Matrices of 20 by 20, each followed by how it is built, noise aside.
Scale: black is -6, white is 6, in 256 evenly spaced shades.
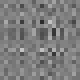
low rank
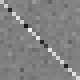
diagonal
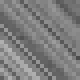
Toeplitz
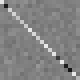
diagonal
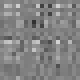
low rank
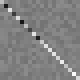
diagonal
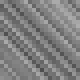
Toeplitz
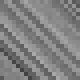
Toeplitz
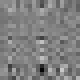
low rank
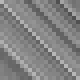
Toeplitz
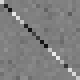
diagonal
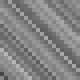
Toeplitz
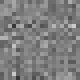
low rank
